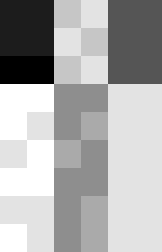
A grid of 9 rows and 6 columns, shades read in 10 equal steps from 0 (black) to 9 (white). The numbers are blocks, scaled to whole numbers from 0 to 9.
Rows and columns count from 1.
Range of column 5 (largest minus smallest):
5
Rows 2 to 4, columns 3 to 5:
8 7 3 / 7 8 3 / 5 5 8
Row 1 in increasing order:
1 1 3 3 7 8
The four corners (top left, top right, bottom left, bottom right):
1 3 9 8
